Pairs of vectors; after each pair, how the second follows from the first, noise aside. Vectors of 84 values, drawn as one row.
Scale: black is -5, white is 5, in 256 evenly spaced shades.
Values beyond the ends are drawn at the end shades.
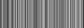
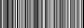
scaled up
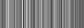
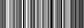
scaled up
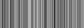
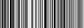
scaled up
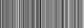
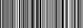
scaled up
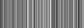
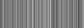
shrunk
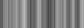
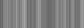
shrunk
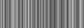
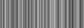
negated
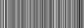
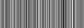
wrapped around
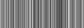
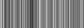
wrapped around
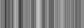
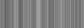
shrunk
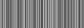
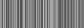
copied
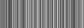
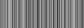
negated
